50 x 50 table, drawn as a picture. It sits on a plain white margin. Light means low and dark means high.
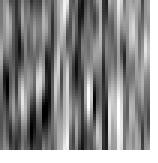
Overall the values sit about 50% of the way up the scale. The values follow a bell shape. Streaks run downward. The ninth with the highest average is the bottom left.
